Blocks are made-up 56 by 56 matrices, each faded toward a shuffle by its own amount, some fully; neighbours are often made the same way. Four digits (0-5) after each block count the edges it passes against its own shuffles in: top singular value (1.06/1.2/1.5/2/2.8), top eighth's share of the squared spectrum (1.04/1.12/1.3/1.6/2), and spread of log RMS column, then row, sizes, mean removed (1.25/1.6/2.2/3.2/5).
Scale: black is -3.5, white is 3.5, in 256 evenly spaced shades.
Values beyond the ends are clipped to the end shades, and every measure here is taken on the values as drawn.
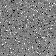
1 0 0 0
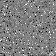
2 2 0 0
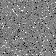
1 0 0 0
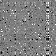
4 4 2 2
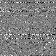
2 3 0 3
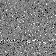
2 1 0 1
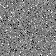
0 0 0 0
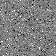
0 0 0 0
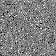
0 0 0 0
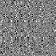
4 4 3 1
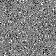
2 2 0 0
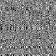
4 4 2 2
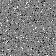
0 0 0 0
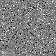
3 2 0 0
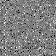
3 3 1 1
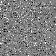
3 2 1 0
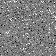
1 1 0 0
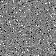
0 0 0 0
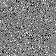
1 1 0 0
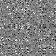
3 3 1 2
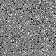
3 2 0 0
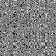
4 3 1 2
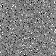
2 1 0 0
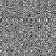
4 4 2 3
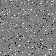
0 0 0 0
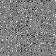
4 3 1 2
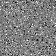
2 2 0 1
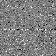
3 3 1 1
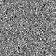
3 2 0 1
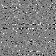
3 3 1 2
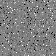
2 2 0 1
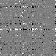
4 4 2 2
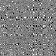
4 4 2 2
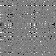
4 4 2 3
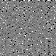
3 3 1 1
